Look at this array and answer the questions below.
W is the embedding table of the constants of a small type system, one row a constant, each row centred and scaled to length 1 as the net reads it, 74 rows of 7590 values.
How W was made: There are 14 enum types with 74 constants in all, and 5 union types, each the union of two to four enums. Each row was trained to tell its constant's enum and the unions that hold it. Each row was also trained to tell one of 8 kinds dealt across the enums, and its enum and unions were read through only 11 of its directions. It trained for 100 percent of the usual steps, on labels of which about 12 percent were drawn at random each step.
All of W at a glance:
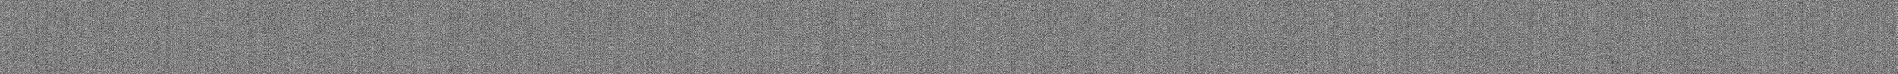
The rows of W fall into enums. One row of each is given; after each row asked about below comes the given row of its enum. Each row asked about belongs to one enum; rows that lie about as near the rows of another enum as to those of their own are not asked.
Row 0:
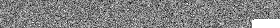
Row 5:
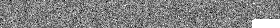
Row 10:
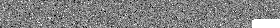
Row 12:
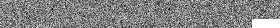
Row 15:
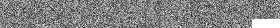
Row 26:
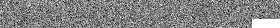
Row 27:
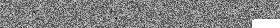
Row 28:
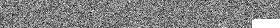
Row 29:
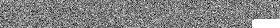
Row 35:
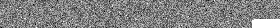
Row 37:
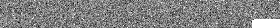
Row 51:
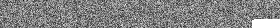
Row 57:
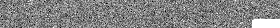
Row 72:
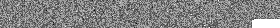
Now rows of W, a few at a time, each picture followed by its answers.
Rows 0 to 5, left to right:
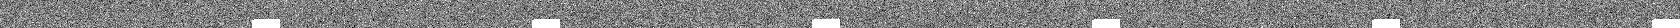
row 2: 28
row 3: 28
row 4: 72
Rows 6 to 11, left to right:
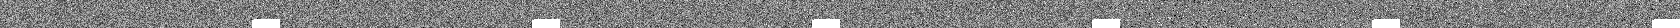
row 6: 10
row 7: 72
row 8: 27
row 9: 35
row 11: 28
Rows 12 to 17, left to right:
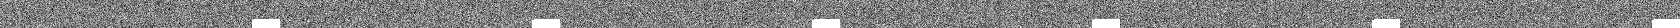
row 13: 15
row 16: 12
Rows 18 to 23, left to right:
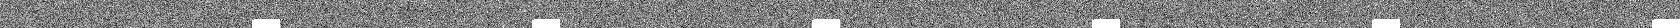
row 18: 27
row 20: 37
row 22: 26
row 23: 12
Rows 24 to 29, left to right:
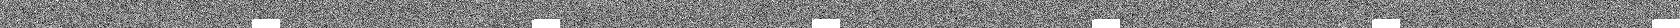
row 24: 15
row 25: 0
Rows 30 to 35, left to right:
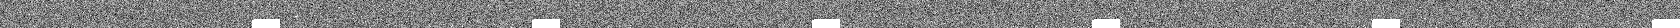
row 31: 28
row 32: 72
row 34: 37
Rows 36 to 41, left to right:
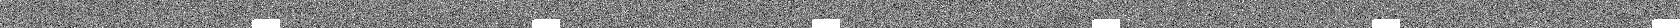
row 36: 15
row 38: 26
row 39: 0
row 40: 10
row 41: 27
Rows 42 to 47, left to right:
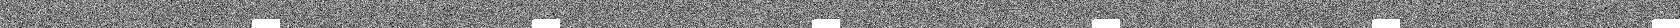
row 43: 26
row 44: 0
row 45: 15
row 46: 5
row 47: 5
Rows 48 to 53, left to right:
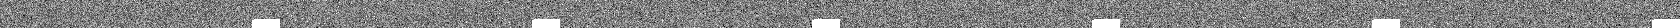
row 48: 26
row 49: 5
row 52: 37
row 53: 27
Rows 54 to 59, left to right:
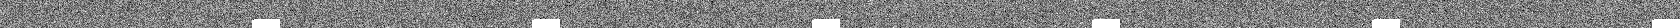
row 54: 0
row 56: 35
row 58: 12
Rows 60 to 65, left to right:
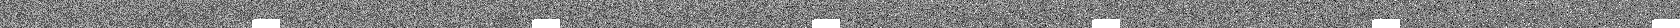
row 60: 5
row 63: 57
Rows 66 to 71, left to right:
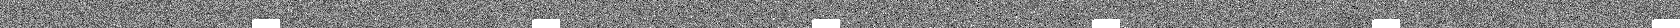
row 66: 35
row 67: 28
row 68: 35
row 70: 27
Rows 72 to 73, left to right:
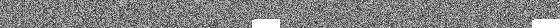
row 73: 10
